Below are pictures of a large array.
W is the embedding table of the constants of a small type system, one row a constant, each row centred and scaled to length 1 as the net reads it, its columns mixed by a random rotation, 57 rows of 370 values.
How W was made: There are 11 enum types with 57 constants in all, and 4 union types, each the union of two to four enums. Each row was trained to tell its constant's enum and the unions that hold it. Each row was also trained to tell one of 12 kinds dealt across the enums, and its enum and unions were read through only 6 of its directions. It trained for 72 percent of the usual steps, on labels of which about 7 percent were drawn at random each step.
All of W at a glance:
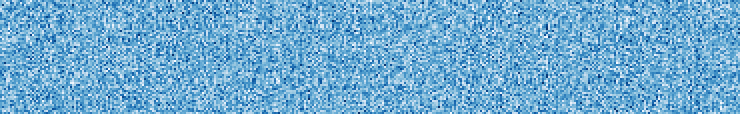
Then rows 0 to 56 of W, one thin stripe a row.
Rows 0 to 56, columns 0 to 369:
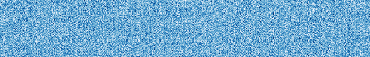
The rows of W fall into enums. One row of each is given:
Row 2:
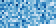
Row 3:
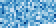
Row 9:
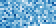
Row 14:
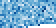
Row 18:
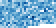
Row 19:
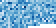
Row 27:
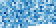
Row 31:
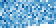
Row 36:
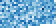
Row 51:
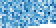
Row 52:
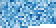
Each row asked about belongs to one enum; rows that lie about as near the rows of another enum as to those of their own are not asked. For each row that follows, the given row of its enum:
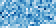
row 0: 18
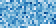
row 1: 19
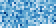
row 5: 27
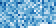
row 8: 9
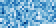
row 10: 3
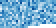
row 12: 52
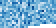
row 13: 52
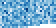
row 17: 51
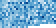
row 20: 19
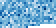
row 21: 18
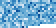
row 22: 52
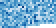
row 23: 9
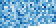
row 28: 3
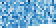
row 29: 51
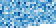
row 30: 3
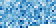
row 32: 14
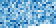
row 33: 3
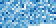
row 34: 9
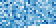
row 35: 51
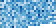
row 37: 14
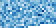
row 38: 52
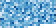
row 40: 19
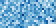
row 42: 51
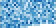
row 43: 9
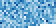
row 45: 18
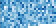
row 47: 3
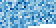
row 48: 19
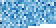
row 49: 18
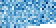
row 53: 36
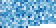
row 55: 14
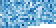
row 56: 9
